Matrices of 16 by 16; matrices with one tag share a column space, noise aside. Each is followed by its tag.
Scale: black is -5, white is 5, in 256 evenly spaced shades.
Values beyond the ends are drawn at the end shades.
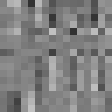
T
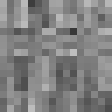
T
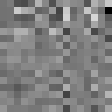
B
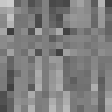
T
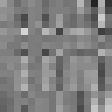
T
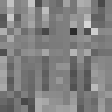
T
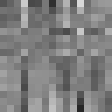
T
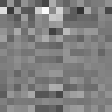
B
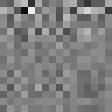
B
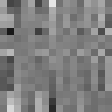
T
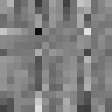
T
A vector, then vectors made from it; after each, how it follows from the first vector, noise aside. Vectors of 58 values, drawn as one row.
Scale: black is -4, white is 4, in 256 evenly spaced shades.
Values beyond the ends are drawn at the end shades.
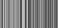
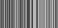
reversed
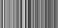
copied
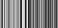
scaled up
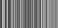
wrapped around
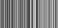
reversed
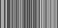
wrapped around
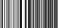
scaled up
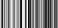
scaled up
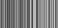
reversed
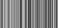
copied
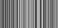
wrapped around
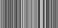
wrapped around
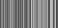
wrapped around
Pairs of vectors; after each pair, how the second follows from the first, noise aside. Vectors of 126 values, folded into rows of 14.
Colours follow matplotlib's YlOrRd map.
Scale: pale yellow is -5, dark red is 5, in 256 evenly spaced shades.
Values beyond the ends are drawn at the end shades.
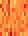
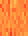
shrunk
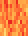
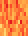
copied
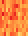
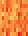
negated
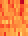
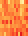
negated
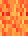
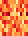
scaled up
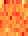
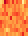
copied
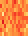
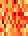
scaled up
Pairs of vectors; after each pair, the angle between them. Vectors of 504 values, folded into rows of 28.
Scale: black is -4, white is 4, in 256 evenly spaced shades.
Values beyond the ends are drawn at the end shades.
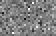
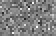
nearly parallel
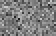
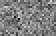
nearly parallel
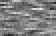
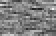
nearly opposite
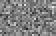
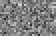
nearly parallel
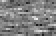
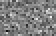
partly aligned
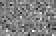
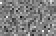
partly opposed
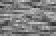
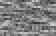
nearly opposite
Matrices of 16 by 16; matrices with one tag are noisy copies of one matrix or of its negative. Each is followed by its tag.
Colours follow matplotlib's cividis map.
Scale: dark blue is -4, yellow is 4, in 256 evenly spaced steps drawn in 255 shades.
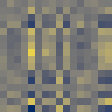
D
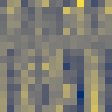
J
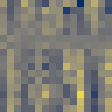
J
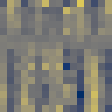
J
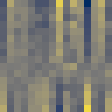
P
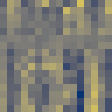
J
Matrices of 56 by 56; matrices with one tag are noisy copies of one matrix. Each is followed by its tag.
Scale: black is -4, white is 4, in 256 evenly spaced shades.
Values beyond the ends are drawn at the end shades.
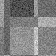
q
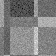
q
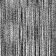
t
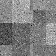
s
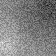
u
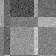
q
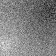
u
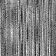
t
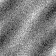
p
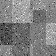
s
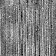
t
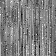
t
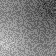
u
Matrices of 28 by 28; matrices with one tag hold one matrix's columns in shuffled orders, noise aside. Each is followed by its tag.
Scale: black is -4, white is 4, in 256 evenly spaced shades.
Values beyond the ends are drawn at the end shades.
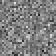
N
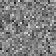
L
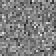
L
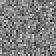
N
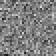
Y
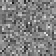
L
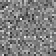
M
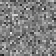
Y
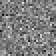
N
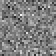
Y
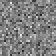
N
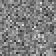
N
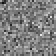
L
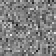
L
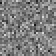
L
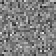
L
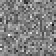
L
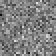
N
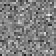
Y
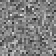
Y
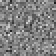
L
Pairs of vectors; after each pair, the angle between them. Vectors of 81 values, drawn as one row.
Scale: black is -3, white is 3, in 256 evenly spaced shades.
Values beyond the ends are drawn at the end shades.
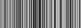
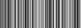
partly opposed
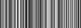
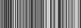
partly aligned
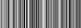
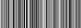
nearly parallel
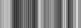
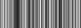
partly aligned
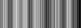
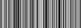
orthogonal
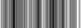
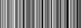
partly opposed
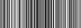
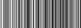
orthogonal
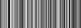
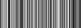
nearly parallel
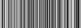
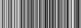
nearly parallel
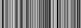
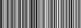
partly opposed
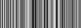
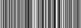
nearly opposite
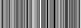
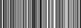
nearly opposite
